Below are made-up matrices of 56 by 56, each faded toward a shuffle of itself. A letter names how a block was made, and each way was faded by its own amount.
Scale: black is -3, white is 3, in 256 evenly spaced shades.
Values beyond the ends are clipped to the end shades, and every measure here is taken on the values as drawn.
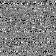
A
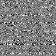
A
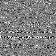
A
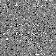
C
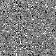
C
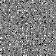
C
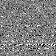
A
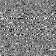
A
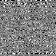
A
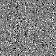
C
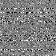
A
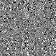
C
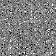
C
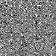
C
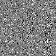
C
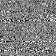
A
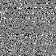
A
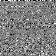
A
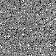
C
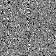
C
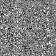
C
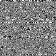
A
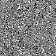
C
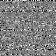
A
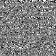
A
